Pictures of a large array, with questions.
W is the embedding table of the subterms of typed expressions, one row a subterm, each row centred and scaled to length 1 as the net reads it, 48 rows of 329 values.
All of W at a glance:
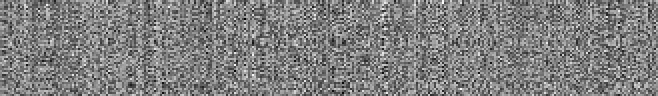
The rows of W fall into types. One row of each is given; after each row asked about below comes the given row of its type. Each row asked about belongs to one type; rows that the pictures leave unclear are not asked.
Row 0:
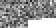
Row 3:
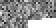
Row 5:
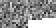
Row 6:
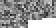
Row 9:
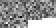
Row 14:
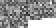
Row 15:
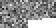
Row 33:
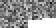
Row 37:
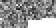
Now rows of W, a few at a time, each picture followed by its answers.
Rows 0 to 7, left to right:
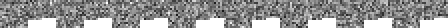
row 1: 14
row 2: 5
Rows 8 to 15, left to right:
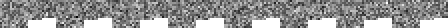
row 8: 5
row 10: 33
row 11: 37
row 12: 15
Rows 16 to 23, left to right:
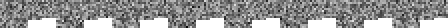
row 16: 3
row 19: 14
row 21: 0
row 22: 6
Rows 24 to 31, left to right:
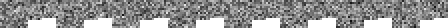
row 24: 14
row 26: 37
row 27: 9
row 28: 14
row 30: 9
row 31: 5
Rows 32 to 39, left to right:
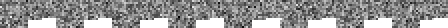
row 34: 6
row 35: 3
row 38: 33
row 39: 3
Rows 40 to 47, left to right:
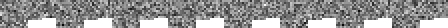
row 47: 9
